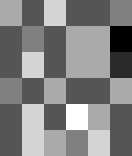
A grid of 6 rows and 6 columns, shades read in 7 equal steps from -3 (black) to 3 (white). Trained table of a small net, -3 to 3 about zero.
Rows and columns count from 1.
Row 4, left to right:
0 -1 1 -1 -1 1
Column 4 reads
-1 1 1 -1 3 0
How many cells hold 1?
9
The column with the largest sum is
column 2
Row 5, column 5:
1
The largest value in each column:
1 2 2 3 2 1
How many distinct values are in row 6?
4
